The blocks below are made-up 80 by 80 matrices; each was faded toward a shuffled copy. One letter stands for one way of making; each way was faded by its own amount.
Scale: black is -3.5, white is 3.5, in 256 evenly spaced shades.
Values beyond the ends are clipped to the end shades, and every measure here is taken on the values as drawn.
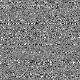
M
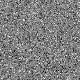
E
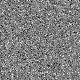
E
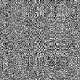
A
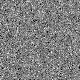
E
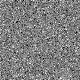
E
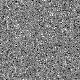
E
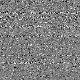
M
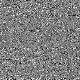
M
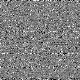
M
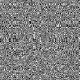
A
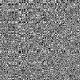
A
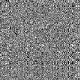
A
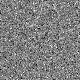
E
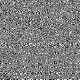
M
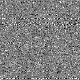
M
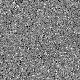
E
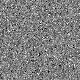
E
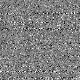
M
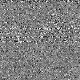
M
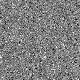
E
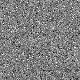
E
